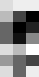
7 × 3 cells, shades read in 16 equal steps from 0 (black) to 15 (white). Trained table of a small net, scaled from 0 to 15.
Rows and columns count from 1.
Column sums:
71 42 57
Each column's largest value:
13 14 15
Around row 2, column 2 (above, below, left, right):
14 0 11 0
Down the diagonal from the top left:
13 4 2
